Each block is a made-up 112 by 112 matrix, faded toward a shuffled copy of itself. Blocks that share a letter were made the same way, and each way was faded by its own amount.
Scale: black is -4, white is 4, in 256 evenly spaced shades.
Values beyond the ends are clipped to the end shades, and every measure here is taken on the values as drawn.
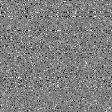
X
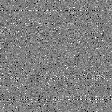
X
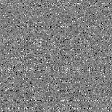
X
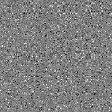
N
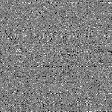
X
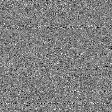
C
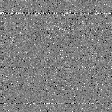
X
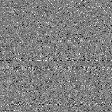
X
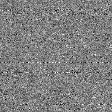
C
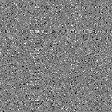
N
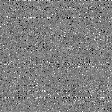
X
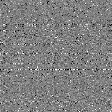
X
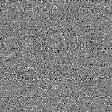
X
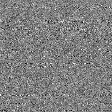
C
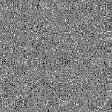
N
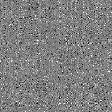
N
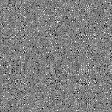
N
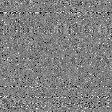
X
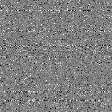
X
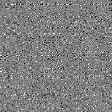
X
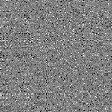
N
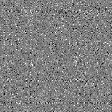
N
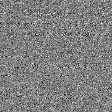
C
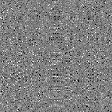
N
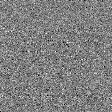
C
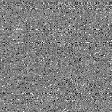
X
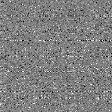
X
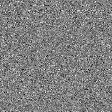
C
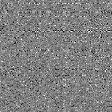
X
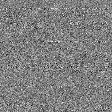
C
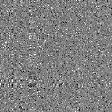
N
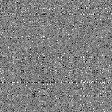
X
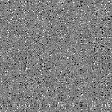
N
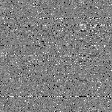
X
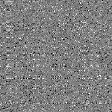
X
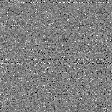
X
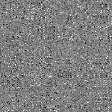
N
